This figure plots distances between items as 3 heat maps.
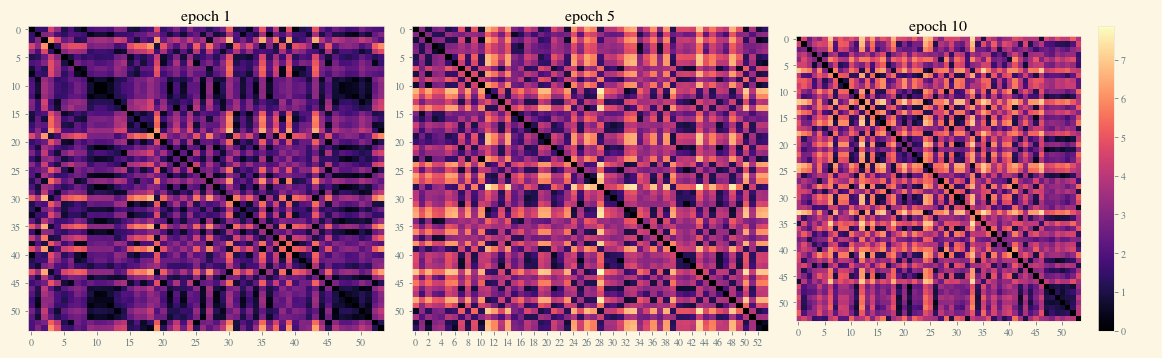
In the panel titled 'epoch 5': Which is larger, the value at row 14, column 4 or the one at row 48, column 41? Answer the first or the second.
the first
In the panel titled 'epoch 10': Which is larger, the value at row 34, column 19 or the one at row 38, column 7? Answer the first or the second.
the second
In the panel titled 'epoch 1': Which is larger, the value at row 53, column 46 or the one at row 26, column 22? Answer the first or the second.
the first
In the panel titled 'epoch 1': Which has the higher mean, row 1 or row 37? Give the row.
37
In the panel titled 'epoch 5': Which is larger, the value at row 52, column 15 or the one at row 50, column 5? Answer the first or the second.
the first
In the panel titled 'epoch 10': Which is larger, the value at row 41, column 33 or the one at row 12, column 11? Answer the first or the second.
the first
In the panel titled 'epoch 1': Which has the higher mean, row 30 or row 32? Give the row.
30
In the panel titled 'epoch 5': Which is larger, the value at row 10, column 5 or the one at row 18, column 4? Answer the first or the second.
the second
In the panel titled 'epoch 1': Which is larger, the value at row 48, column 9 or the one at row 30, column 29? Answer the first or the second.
the second
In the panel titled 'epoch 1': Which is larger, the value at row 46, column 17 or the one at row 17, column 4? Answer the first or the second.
the second
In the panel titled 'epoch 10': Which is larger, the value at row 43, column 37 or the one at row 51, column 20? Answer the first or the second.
the second
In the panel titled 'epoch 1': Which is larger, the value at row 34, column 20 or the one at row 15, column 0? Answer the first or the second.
the first
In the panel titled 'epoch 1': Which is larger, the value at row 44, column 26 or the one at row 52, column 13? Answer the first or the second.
the second
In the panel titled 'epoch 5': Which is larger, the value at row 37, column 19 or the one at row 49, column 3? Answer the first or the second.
the second
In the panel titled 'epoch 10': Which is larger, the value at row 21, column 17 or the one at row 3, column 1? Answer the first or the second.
the second
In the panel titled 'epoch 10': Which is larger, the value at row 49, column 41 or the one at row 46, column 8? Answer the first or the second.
the second
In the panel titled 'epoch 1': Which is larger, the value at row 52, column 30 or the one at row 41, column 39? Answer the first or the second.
the first
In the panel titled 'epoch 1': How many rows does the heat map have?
54
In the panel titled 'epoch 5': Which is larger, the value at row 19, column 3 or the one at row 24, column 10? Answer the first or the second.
the second
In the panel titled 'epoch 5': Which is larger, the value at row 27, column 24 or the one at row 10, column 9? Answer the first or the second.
the second
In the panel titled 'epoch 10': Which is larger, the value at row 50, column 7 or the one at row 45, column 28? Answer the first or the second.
the first
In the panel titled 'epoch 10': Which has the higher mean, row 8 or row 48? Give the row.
8
